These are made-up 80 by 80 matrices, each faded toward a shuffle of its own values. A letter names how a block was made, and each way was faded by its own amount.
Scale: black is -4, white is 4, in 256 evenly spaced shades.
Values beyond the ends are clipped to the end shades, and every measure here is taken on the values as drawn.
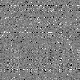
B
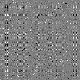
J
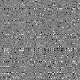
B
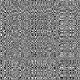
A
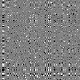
J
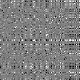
J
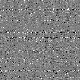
B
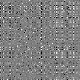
J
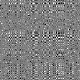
J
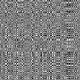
A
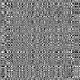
A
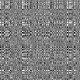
A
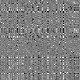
J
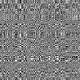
A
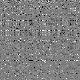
B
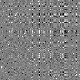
J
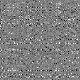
B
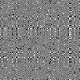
J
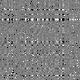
J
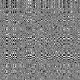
J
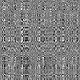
A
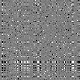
J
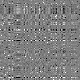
J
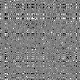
J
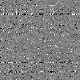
B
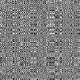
A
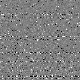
B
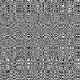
A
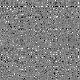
B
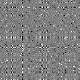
J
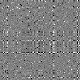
J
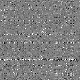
B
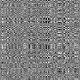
A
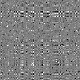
J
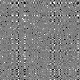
J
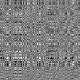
A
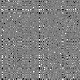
J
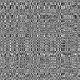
A
